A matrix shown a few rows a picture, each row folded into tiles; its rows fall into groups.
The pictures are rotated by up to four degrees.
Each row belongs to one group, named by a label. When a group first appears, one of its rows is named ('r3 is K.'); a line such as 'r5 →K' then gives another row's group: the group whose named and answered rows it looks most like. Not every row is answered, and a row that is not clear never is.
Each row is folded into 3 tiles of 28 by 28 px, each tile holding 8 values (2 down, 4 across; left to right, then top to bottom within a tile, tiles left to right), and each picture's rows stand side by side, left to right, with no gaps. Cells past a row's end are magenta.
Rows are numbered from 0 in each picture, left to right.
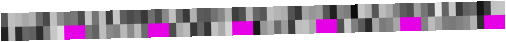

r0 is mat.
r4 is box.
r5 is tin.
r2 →box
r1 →tin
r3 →mat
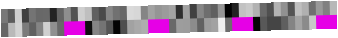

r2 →tin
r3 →box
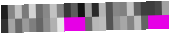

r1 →tin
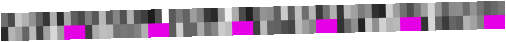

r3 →box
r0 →mat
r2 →mat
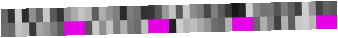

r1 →tin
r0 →tin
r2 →tin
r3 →mat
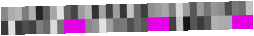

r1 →tin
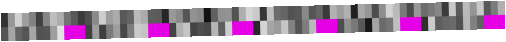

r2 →box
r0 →mat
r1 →mat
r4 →box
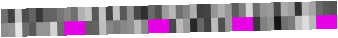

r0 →tin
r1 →tin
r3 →mat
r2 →box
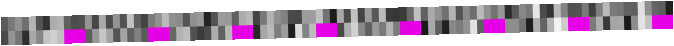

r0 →mat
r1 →tin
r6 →mat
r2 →box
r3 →mat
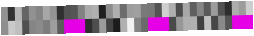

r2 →tin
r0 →tin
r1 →box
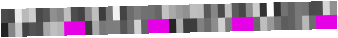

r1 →box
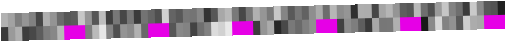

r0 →box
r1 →tin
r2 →mat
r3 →box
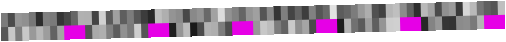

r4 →mat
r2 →box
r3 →tin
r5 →box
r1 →tin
